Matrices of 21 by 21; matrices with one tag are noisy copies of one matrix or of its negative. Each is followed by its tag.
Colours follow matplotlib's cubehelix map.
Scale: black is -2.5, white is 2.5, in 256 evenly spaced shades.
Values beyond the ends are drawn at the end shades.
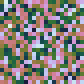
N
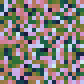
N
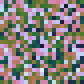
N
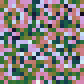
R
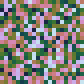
N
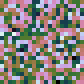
R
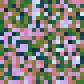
R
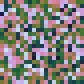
N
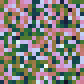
R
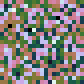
N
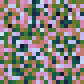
R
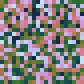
R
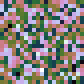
N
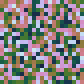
R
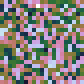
N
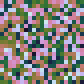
N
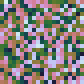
N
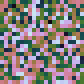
R
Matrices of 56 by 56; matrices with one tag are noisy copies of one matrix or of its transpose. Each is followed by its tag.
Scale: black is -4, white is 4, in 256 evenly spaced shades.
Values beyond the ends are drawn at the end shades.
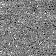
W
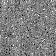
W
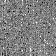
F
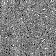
W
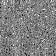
W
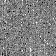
F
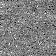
W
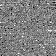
F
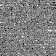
F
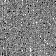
F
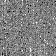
F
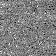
W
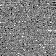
F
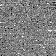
F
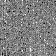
F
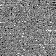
F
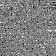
F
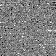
F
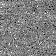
W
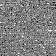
F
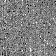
F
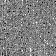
F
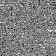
F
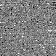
F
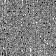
F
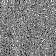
W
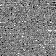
F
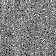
W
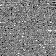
F
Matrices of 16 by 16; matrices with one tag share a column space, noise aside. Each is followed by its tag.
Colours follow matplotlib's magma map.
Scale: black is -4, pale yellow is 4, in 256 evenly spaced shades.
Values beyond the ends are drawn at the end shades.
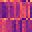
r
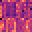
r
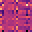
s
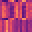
r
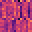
r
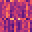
r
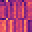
r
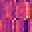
r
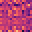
s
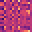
s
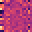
s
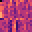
r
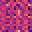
s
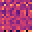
s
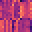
r
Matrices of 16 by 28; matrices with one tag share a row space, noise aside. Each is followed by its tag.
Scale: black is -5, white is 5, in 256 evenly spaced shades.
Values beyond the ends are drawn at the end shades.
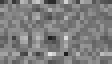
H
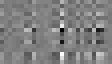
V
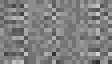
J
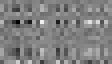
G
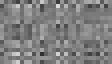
G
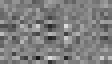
H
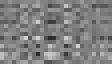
H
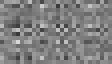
G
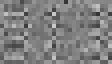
J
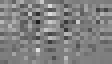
H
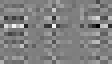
J
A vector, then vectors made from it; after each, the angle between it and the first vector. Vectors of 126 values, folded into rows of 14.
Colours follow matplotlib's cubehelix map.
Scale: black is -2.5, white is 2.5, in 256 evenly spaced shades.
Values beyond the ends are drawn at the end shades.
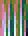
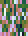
orthogonal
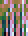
nearly opposite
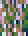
partly aligned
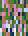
partly aligned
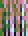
nearly opposite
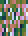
partly opposed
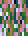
orthogonal
